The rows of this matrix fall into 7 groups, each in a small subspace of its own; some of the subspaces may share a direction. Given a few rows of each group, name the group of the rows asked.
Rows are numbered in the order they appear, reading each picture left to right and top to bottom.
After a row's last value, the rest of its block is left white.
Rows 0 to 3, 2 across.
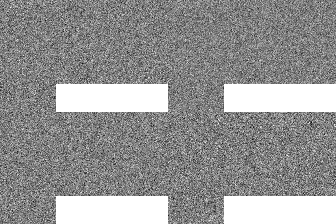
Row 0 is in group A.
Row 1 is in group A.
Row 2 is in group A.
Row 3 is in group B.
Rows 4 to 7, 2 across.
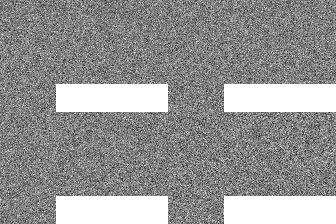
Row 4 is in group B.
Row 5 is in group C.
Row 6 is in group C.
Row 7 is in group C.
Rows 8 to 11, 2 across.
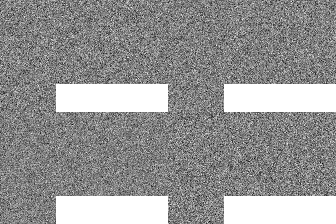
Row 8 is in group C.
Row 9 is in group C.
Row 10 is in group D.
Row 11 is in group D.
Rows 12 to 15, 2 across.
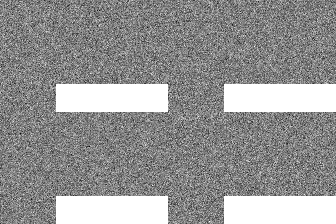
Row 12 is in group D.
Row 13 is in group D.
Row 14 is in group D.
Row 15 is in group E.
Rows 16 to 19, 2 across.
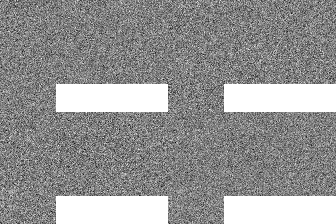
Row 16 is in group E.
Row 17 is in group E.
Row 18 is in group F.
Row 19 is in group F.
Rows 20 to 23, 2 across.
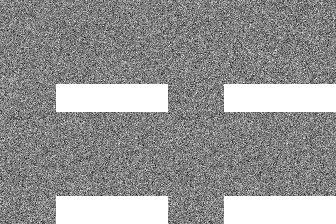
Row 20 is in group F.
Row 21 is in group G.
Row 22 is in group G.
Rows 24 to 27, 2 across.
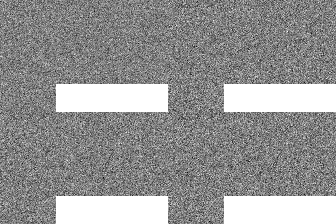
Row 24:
D
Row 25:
G
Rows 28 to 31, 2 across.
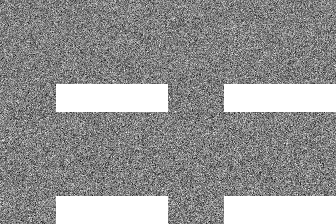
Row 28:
G
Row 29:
F
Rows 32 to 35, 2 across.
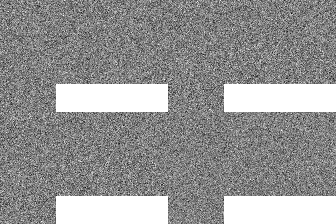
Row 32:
A
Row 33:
E
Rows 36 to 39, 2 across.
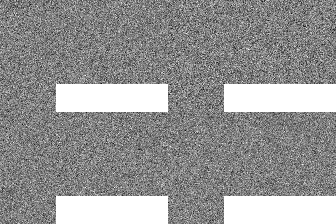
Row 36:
E
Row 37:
A
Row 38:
F
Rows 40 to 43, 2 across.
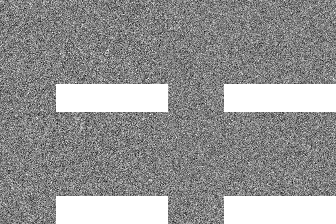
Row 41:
E
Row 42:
D
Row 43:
G
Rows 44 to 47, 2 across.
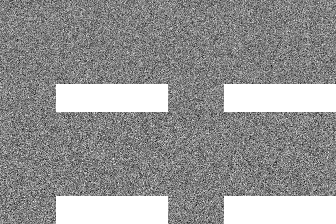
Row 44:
A
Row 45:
F
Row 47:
G
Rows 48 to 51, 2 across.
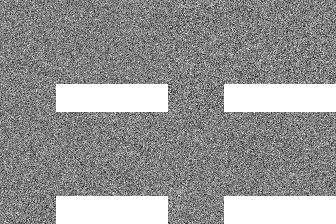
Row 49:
G
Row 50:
G
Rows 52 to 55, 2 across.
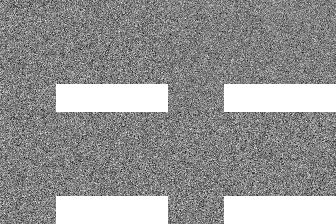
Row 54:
A
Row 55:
A
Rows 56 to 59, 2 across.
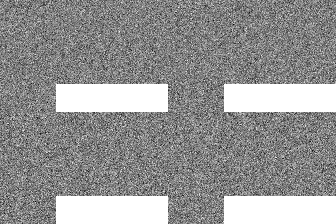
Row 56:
D
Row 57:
A
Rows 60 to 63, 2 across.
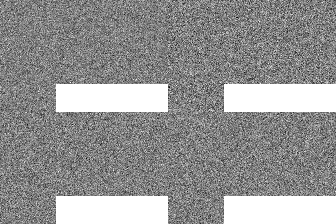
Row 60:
C
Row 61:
C
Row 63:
C
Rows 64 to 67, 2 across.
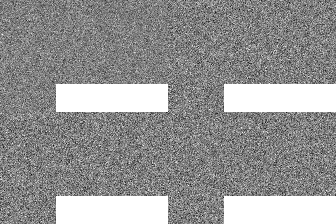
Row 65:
C
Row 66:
C
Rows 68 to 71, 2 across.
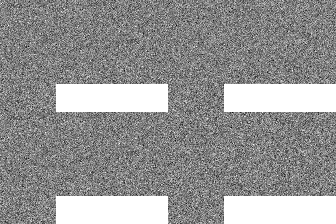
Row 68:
G
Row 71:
A
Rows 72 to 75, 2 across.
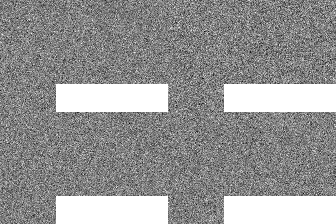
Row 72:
B
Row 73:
E
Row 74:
E
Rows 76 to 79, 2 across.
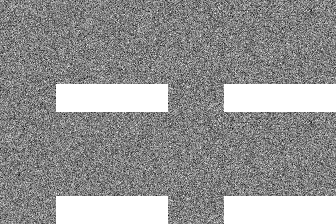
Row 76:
C
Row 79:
B
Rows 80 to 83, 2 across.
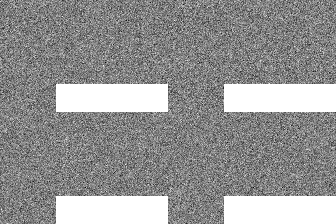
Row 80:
F
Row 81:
C
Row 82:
F
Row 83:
F
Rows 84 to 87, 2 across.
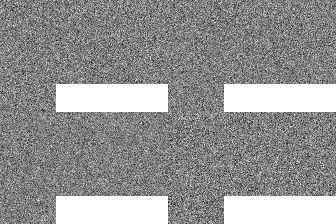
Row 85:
C
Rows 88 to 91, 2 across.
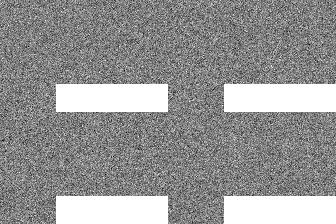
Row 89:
F
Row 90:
E
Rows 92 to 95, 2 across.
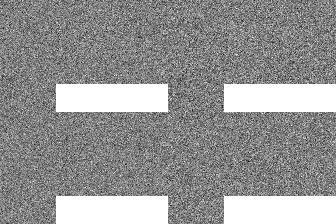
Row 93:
F
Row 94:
F
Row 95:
A
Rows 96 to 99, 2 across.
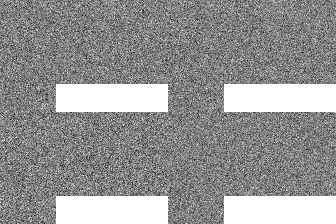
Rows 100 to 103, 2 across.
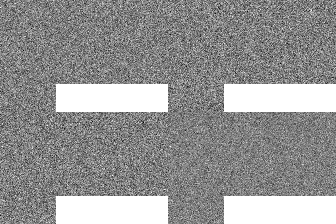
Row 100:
C
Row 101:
B
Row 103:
B
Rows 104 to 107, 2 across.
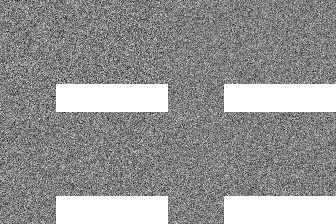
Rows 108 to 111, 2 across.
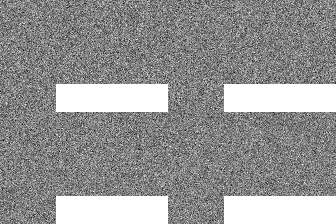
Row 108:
C
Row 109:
A
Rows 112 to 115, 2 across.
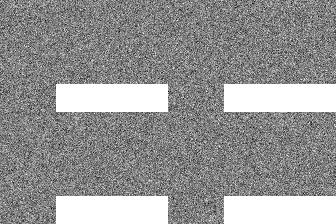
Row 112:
G
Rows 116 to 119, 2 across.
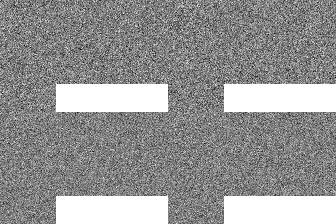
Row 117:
C
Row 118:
E
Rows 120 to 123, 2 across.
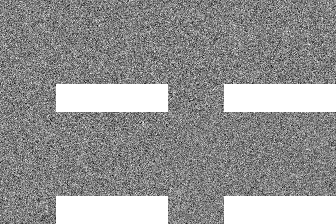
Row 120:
D
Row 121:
F
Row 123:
F
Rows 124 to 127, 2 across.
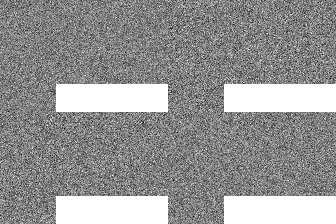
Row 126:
B
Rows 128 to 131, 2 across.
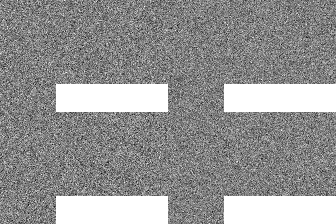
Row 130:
G
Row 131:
C
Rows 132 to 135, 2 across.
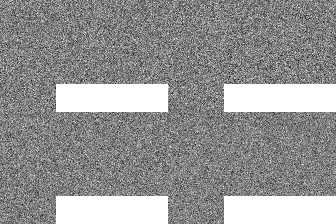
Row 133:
C
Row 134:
C
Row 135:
B
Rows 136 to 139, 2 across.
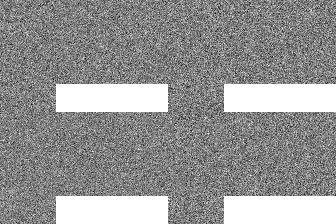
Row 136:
D
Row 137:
B
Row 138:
F
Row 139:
A
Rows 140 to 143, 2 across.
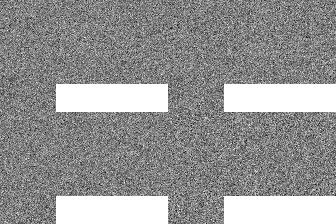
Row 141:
E
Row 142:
G
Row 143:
A
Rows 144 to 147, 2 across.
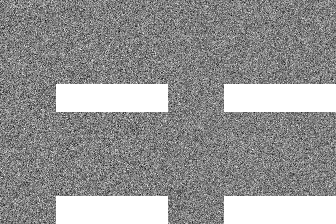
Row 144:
G
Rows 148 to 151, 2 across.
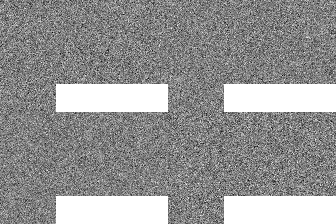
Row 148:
G
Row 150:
C
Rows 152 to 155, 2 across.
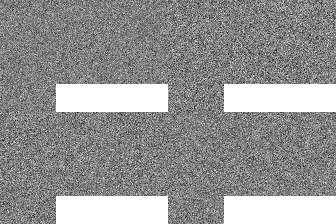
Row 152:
F
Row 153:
G
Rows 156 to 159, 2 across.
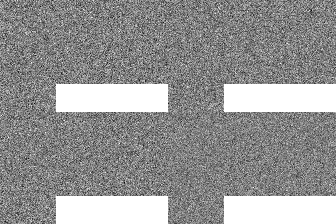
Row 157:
B
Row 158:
G
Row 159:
F
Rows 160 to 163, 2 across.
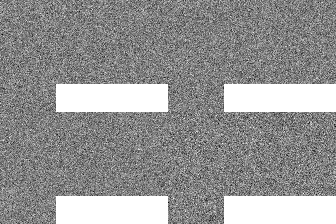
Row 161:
A
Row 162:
F
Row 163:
B
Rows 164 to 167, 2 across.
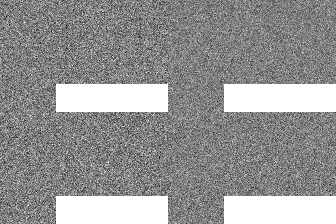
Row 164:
F
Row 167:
F
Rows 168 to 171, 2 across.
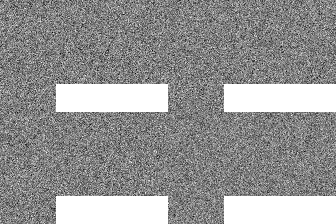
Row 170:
D
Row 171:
C
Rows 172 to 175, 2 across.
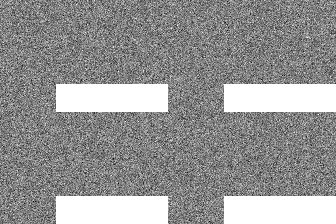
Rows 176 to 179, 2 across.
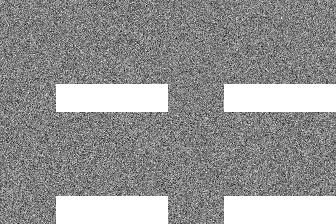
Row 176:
G
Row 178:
E
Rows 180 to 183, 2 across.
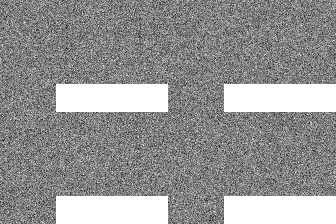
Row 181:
C
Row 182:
F
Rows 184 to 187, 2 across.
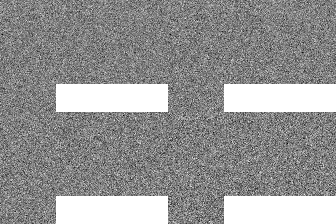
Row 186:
C
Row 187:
G
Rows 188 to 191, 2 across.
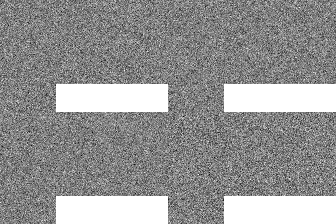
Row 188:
G
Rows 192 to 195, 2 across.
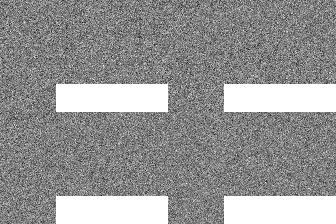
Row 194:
E
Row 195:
C
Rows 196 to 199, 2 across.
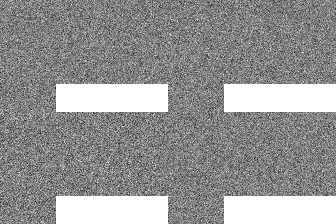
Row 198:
G
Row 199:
D
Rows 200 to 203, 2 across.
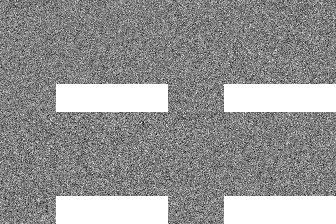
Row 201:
G
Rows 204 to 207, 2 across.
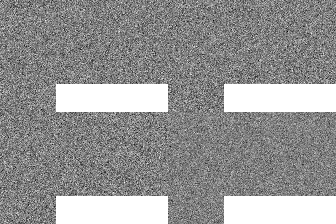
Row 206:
G
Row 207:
B
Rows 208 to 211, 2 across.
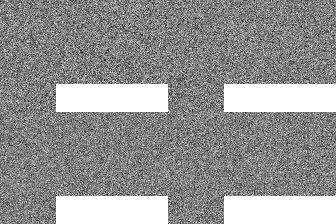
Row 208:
G
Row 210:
D
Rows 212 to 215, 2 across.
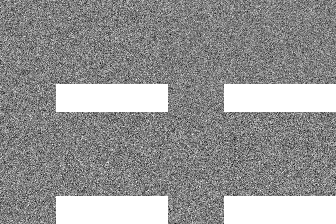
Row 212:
C
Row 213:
B
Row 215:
F
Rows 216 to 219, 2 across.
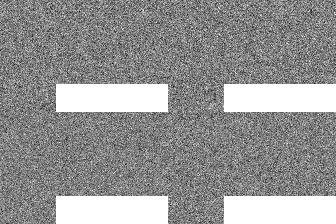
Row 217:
B
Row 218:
F
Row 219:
F
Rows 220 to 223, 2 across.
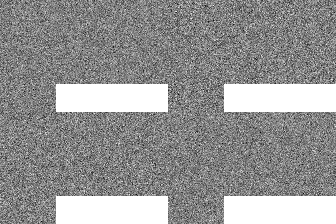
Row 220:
A
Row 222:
D
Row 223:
B
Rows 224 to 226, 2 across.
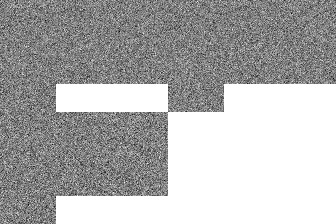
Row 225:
E
